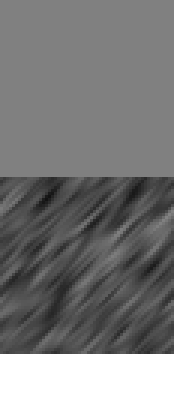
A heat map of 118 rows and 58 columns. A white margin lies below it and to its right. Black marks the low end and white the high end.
The table splits into 2 rows of 1 panel. Panel 1,1: middling, flat. Panel 2,1: low, slanting up to the right.
